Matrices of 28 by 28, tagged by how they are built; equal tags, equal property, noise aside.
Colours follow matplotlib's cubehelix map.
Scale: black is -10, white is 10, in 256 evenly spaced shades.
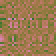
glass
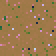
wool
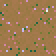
wool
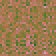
glass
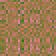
glass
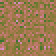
glass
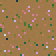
wool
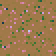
wool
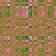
glass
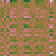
glass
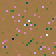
wool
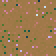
wool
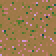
wool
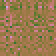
glass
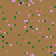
wool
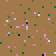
wool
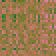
glass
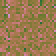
glass
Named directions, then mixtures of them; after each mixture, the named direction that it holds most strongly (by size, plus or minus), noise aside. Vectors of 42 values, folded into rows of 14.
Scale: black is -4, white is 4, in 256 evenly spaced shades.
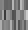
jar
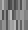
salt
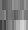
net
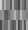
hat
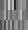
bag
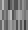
salt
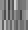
bag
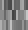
jar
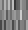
bag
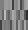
jar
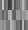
salt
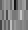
bag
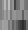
net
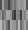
hat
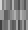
hat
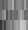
net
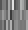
bag
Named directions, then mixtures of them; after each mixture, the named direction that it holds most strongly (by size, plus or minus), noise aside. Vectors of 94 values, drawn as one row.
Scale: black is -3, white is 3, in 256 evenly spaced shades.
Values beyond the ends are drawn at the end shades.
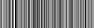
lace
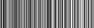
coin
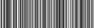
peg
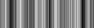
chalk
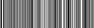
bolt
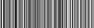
coin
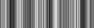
chalk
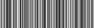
peg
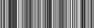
chalk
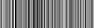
lace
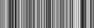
chalk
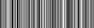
peg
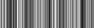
chalk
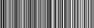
coin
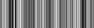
chalk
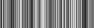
bolt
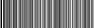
peg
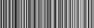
coin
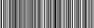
bolt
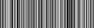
peg
